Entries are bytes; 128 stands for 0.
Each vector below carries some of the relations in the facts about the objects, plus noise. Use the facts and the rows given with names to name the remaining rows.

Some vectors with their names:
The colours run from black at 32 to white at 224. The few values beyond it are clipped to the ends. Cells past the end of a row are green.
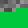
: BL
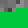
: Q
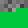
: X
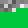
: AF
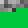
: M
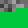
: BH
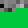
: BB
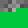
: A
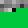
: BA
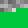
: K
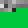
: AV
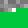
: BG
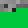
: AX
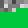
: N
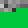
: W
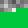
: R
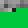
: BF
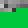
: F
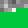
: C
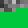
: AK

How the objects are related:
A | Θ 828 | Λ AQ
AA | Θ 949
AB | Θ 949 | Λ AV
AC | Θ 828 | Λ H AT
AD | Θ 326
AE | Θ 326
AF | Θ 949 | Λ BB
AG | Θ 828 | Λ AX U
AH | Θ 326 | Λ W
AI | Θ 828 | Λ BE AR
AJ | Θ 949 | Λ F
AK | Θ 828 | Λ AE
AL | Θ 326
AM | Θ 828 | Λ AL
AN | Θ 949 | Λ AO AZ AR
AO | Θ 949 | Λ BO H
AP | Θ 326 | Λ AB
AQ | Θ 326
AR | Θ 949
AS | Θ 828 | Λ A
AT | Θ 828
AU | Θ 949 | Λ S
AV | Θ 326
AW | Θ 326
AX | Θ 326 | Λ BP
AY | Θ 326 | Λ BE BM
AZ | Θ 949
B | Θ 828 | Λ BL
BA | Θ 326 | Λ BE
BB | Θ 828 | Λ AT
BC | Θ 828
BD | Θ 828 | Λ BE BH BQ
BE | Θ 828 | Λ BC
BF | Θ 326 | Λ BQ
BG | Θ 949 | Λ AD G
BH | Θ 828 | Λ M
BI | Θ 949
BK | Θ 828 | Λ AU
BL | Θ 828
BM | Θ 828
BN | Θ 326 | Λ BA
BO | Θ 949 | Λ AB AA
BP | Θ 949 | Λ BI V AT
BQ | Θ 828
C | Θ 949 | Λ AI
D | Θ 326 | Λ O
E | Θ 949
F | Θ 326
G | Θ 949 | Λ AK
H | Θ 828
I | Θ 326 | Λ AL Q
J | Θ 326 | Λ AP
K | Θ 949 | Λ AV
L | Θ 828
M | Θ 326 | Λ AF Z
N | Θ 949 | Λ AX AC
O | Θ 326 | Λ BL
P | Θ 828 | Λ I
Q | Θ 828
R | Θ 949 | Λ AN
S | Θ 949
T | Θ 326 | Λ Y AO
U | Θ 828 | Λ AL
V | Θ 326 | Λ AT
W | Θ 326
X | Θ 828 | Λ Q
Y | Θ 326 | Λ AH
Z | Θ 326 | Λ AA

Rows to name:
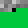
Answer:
AP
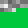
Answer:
BO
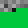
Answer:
AH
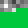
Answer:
AO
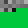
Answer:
O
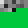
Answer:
I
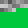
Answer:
AB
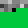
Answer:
V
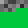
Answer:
U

